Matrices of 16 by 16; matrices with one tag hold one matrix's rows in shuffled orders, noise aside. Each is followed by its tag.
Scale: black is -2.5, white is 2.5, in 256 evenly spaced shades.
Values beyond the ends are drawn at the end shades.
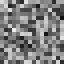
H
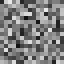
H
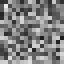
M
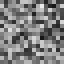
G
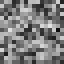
G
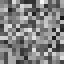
H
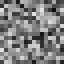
G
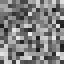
H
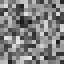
H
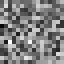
M
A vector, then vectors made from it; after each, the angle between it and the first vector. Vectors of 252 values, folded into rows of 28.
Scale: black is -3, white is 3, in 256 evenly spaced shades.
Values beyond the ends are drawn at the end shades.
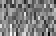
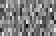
orthogonal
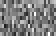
partly opposed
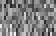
nearly parallel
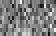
partly aligned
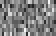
partly aligned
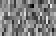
partly aligned
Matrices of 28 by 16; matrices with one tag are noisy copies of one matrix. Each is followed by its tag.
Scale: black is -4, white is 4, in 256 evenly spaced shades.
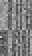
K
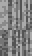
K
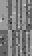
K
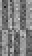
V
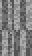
V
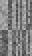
K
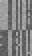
K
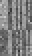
K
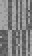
K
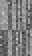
K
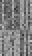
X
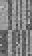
K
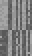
K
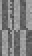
V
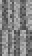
V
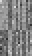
K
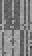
X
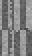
V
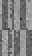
V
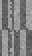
V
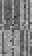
X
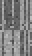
X
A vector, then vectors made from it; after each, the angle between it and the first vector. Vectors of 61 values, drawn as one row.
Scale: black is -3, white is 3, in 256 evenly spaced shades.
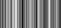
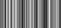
nearly parallel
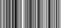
nearly opposite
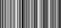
nearly parallel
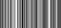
nearly parallel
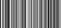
orthogonal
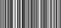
partly aligned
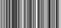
nearly opposite
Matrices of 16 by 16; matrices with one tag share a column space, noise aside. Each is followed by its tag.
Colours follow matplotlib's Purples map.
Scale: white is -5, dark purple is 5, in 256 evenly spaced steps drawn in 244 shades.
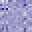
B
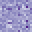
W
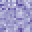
B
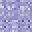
W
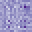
W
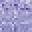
B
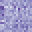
W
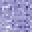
W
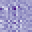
W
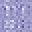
W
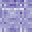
B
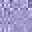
B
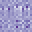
W
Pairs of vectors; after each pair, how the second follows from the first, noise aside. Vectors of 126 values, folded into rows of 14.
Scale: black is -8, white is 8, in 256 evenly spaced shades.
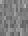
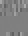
partly zeroed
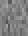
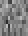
scaled up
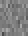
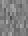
shuffled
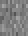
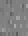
partly zeroed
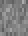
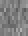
shuffled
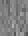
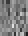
scaled up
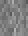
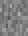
shuffled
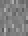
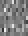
scaled up
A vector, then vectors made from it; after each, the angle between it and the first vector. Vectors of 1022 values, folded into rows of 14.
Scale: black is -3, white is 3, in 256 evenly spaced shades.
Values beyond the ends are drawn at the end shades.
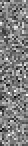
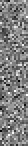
nearly parallel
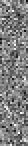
orthogonal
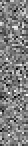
nearly parallel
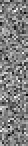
nearly opposite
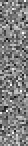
partly aligned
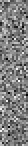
nearly opposite
